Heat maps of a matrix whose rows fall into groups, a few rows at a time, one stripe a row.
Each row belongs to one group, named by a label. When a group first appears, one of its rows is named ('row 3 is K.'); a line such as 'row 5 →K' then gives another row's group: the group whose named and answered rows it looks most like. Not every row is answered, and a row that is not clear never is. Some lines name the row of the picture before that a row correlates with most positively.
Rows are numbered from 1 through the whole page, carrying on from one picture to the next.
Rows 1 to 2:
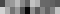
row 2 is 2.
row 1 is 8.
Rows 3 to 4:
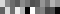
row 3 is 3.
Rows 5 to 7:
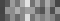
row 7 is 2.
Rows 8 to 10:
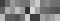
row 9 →8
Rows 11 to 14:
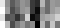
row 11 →3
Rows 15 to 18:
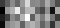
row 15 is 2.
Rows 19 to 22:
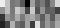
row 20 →8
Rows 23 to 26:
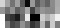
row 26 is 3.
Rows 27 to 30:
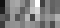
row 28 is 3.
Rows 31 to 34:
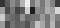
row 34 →3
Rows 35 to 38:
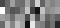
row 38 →8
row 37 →8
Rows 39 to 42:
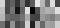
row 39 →3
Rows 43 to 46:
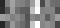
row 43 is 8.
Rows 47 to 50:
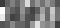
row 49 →3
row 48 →3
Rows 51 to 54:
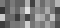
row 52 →2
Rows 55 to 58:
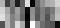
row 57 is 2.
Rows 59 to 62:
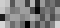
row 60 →3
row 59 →8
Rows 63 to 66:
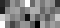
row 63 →2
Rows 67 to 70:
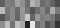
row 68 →3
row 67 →8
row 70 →8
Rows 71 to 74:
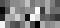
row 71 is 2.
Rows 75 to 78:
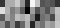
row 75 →8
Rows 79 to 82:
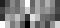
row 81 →8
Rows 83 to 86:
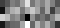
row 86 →2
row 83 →2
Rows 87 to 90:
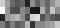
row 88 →3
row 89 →8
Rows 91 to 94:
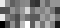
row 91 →3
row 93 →3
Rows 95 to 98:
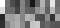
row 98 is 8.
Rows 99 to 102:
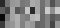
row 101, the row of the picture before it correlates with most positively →98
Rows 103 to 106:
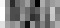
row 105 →3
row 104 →3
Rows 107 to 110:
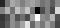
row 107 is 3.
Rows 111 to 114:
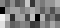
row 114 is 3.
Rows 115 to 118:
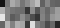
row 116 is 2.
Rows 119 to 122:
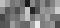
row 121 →2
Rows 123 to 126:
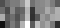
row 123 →2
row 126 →2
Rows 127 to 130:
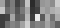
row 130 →2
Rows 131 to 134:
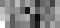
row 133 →3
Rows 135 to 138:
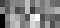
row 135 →2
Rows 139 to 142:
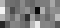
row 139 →3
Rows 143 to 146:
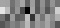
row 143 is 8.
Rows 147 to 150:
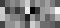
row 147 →2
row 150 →8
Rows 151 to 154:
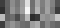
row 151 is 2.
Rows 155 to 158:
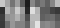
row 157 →8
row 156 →8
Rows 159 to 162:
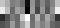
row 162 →2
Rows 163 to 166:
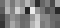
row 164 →8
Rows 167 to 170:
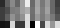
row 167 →2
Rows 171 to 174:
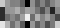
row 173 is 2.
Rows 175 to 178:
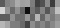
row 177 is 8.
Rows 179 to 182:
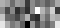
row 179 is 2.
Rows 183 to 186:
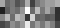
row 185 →8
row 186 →2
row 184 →2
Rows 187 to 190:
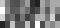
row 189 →3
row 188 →3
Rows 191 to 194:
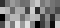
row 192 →8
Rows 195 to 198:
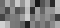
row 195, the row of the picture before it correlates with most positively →194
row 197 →2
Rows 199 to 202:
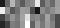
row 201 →2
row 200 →3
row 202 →2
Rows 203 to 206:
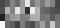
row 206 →3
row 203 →2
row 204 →8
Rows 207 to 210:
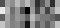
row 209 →8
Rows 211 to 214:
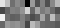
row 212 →2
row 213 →3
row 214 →8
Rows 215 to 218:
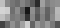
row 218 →2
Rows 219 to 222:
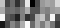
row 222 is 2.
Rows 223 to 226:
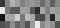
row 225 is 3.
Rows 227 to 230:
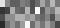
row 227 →3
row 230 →2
